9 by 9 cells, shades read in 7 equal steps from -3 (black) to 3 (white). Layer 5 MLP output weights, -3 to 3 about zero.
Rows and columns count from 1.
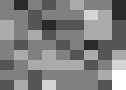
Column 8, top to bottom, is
0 1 1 1 -1 -1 0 1 -1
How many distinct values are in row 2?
5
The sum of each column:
0 -1 -2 0 -1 0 2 1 2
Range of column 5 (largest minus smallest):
2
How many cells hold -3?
0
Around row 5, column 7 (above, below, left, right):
1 1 0 -1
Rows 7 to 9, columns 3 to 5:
1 1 1 / -1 0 0 / -1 2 0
